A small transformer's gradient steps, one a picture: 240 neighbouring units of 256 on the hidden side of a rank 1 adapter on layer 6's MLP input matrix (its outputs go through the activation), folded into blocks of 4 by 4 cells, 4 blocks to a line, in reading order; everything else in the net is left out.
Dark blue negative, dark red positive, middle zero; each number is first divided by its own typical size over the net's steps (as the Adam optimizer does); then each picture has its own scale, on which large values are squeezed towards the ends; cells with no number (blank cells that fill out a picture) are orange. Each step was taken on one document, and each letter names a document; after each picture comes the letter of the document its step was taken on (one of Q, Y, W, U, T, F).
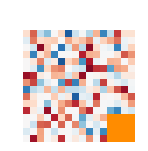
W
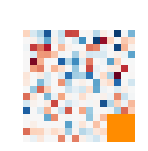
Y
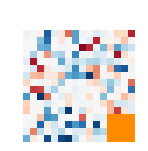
Y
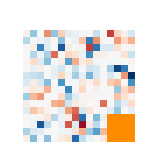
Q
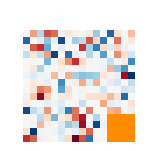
Q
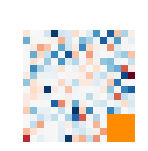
Q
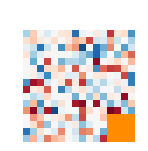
W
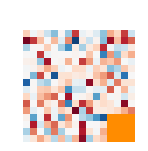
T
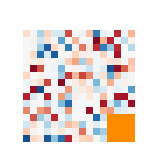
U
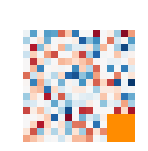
W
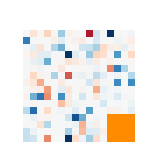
Q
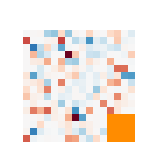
Q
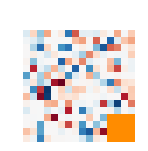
Y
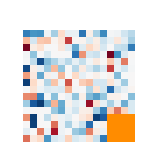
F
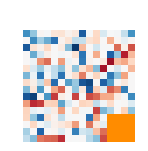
F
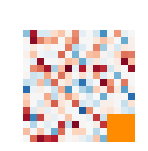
T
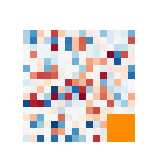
F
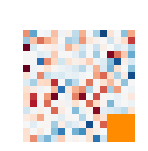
F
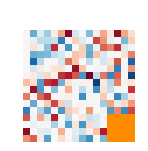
U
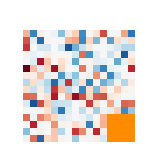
F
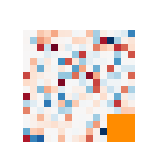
Y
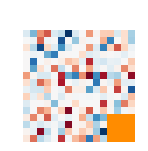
Y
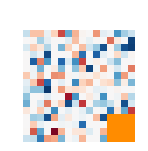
W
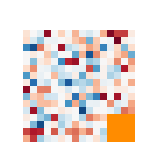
W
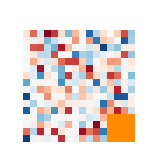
Y
